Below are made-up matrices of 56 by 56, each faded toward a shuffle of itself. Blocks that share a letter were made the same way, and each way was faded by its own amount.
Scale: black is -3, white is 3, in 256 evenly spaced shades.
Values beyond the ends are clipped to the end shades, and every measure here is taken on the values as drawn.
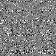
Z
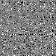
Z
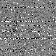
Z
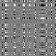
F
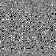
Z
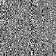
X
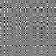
F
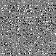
Z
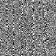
X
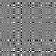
F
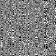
X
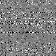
Z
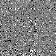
Z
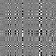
F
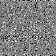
Z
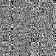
X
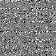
Z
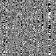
X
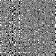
X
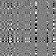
F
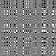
F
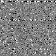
Z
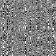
X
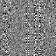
X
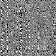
X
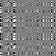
F
